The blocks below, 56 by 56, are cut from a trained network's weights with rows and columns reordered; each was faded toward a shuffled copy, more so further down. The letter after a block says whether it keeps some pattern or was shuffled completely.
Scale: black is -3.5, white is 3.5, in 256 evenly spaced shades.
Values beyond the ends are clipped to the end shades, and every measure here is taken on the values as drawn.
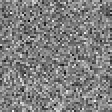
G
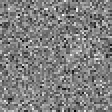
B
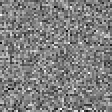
B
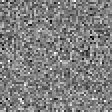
B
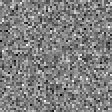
G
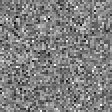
B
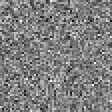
B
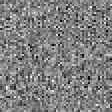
B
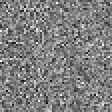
B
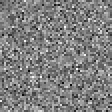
G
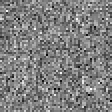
B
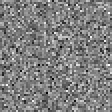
B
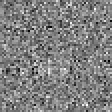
B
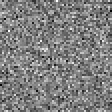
G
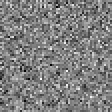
B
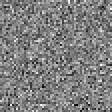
B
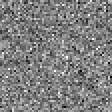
G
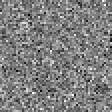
G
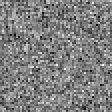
B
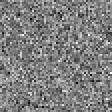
B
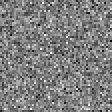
G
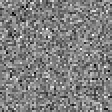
B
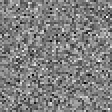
B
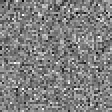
B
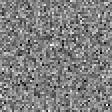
G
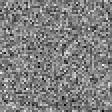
B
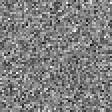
G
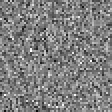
B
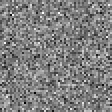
B
